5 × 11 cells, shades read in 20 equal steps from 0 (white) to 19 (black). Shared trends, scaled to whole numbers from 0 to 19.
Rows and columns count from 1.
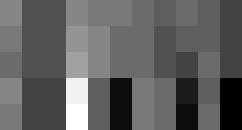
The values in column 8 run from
11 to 13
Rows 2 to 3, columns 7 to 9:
11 13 12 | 11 13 14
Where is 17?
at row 4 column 9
